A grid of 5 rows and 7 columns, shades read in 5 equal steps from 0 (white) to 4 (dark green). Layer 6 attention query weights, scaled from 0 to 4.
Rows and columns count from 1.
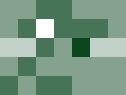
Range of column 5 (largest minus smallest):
2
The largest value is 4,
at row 3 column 5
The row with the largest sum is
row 5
